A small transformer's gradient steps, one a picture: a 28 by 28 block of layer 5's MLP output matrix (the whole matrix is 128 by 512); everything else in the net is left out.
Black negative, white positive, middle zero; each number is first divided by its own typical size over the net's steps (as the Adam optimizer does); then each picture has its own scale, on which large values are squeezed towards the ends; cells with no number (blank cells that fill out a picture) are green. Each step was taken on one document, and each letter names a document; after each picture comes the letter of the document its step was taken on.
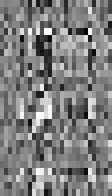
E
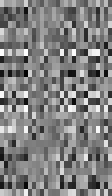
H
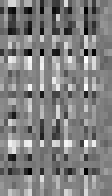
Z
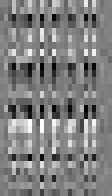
Z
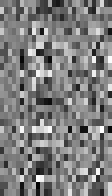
E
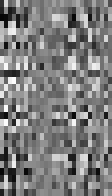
H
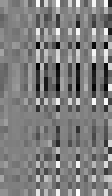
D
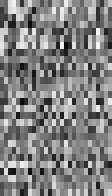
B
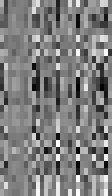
D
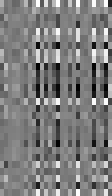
D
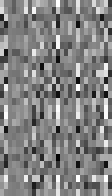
D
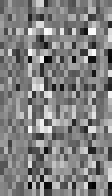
E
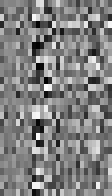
E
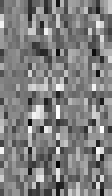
E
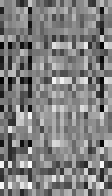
B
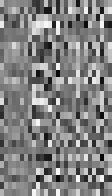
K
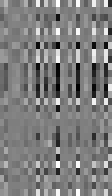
D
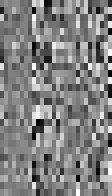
E
